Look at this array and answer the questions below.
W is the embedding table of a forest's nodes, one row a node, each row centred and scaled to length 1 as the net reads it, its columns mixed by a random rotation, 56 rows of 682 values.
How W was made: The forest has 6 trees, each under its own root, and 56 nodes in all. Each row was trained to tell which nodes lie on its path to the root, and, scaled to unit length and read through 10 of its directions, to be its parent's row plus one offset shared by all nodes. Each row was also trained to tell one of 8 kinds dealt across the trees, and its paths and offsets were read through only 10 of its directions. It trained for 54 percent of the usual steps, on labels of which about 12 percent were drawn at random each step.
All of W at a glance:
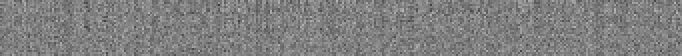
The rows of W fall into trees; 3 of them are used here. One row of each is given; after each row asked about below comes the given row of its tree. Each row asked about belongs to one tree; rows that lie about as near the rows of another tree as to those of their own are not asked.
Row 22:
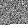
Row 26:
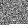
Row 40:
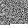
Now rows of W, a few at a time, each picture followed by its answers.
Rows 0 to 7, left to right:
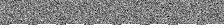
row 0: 26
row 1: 26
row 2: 40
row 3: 26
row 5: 40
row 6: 40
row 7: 26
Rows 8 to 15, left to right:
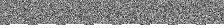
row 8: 40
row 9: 40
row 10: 40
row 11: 40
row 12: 26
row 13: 40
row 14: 22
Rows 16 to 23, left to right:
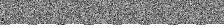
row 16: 26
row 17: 26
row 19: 22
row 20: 26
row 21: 26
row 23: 26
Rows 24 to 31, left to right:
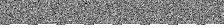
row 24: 26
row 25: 40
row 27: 40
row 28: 40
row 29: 40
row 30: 40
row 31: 26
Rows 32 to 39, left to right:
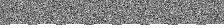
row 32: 40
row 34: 22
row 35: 26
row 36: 22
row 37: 22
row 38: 40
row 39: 26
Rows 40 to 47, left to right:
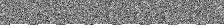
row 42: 22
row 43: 26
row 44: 26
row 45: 26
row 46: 26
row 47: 22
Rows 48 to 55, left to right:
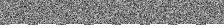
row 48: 26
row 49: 40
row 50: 22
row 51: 22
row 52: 26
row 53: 40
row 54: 26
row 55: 40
